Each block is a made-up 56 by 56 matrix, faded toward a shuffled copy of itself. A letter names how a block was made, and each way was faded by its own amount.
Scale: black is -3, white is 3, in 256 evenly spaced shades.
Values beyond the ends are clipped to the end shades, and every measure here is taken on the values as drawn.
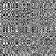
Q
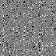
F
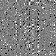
F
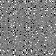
F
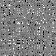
F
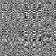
Q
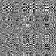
Q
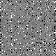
F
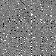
F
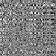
Q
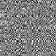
Q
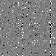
F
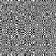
Q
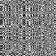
Q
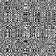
Q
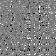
F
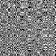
Q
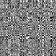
Q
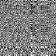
Q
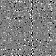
F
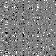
F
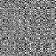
Q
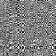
Q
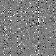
F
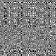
Q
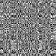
Q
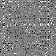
F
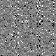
F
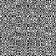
Q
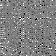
F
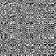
Q
